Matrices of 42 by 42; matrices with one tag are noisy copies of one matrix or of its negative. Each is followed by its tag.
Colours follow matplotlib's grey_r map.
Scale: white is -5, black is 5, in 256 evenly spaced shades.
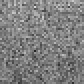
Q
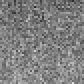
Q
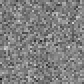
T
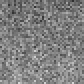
Q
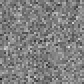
T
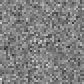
T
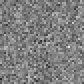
T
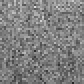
Q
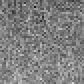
Q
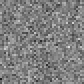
T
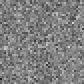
T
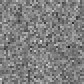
T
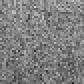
Q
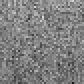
Q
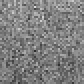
Q
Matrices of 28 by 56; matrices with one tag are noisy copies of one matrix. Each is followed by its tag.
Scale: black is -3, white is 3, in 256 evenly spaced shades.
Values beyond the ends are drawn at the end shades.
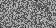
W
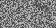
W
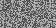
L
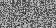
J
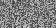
J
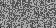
J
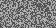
W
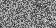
W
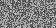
J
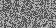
L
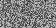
L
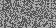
L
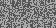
J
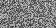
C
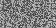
L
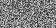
J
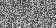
J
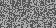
J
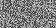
L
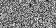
C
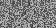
J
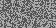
L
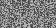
J
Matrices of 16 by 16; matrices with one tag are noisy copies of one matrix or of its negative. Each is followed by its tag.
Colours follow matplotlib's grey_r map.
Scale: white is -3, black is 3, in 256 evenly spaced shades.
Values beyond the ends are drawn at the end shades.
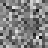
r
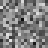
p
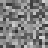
r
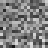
r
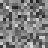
r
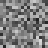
r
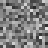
r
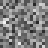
p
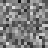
r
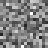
r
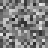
p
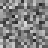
p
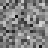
p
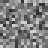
p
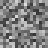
p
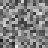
p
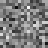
r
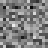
r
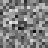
p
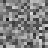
r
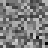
r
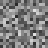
p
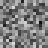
p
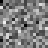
p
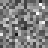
p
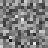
p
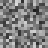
p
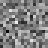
p
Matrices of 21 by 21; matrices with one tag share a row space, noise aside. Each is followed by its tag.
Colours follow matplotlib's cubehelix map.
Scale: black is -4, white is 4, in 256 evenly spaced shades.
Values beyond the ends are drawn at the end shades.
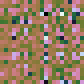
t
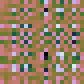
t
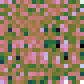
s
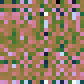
t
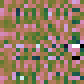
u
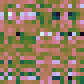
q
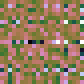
s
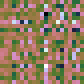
t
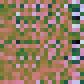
u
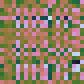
u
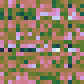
q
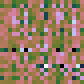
t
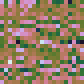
q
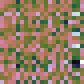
u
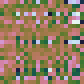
u
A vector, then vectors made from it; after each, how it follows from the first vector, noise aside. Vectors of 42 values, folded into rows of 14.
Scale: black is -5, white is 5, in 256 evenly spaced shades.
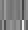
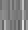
sign-scrambled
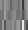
copied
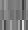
copied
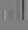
partly zeroed
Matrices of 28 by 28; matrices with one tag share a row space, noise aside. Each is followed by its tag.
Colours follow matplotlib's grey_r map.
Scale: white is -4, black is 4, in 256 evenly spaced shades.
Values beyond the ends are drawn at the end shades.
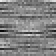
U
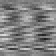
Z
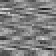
Z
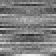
U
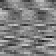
Z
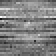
U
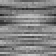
U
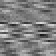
Z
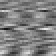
Z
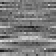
U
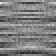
U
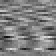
Z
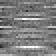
U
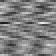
Z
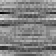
U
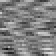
Z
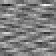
Z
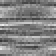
U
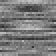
U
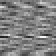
Z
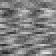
Z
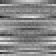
U
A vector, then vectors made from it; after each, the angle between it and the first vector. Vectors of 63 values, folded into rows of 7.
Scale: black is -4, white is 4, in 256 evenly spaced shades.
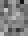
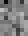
partly aligned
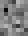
partly opposed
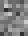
partly opposed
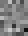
orthogonal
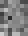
partly aligned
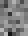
partly aligned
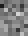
partly aligned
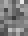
nearly opposite
